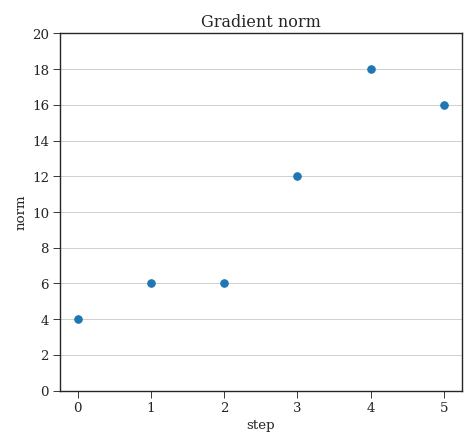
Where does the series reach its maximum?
4
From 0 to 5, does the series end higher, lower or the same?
higher
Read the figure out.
Title: Gradient norm
x-axis: step, ticks 0 1 2 3 4 5
y-axis: norm, ticks 0 2 4 6 8 10 12 14 16 18 20
Values:
4 6 6 12 18 16
